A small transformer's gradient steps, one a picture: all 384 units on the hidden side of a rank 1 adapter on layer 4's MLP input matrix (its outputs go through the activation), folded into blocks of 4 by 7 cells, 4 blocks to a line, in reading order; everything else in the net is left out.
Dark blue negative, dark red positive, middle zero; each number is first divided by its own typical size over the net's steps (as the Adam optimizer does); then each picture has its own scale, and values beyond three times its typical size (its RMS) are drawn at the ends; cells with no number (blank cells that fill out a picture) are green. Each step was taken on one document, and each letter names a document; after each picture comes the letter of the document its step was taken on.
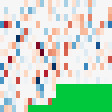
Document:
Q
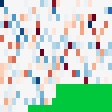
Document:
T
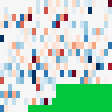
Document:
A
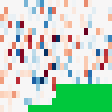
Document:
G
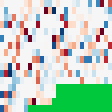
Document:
A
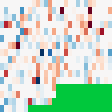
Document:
Q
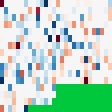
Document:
T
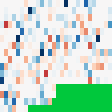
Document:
Q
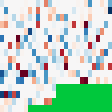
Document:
A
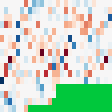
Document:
Q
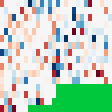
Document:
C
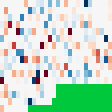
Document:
G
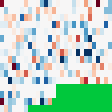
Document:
A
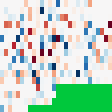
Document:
G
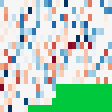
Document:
A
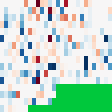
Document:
G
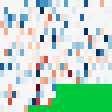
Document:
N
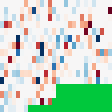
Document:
Q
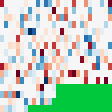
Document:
A
